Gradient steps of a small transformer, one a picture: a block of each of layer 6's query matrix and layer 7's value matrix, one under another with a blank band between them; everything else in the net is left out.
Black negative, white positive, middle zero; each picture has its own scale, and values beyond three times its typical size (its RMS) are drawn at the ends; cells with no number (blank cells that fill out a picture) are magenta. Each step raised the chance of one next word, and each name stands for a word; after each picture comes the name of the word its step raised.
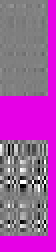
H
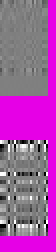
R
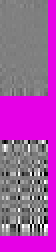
R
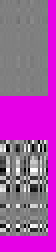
H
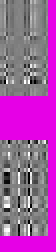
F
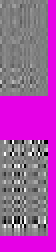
R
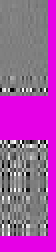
F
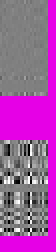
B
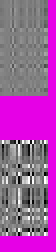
B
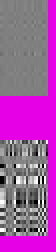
B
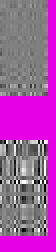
H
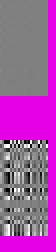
F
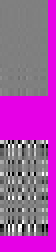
R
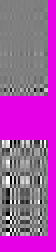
B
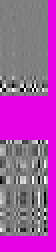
B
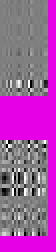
F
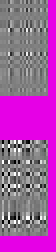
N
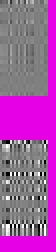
R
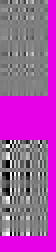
F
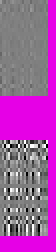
F
